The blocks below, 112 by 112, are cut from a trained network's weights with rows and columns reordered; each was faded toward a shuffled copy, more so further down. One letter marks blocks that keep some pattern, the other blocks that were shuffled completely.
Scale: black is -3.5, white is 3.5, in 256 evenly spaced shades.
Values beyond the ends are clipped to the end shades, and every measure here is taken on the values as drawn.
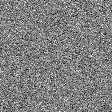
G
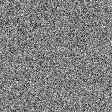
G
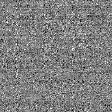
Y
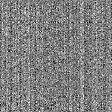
Y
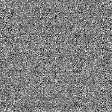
Y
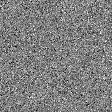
G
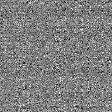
Y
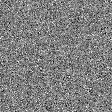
G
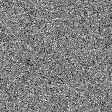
G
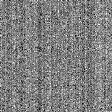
Y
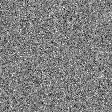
G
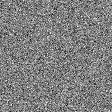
G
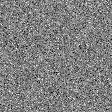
G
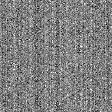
Y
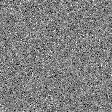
G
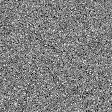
G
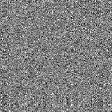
Y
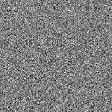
Y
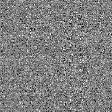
Y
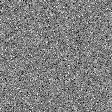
G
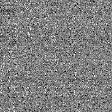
Y
